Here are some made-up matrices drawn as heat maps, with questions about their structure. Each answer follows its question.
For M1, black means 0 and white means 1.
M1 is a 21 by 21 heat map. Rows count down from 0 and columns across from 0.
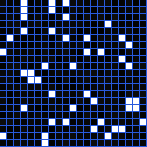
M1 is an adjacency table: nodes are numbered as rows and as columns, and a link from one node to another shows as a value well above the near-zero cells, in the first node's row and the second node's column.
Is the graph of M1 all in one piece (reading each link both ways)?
yes
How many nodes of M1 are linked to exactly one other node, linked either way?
2
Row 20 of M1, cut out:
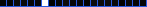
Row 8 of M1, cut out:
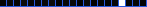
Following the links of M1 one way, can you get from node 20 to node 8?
no
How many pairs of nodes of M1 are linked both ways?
3
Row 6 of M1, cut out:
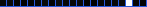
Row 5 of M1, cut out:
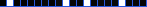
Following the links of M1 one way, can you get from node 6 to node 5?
no
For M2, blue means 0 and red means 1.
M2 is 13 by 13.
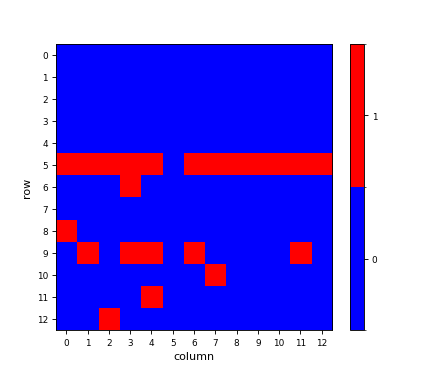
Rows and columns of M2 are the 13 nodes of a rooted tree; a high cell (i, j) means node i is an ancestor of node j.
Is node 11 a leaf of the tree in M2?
no
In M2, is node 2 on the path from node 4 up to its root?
no
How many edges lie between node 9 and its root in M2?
1
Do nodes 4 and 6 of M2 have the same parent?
no
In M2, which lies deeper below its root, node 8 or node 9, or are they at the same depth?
the same depth
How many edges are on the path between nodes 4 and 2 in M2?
5
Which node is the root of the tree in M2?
5
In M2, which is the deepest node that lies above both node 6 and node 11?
9
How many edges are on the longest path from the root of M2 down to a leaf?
3
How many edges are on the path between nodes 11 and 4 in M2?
1
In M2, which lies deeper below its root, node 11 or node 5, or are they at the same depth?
node 11
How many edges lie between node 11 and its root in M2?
2
